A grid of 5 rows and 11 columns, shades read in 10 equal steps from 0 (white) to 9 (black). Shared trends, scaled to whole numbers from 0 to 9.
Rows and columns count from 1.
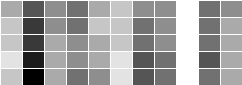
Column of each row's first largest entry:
2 2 2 2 2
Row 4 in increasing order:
0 1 1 3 3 3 4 5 6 6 8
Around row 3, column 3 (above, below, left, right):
4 3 7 4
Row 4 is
1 8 3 4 3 1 6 5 0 6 3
